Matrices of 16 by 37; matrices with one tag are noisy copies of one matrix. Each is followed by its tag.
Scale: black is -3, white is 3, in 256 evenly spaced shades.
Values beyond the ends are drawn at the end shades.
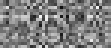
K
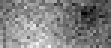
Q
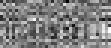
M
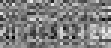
M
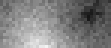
Q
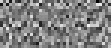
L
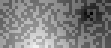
Q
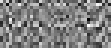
L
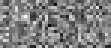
K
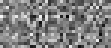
K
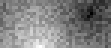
Q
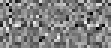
L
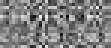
K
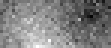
Q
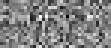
K
